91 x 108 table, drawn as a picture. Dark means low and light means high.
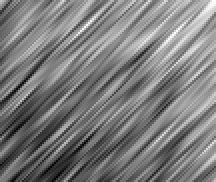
The ninth with the lowest average is the bottom left. Neither half mirrors the other. Values rise toward the top right. Overall the values sit about 50% of the way up the scale. The top right is the ninth with the highest average.
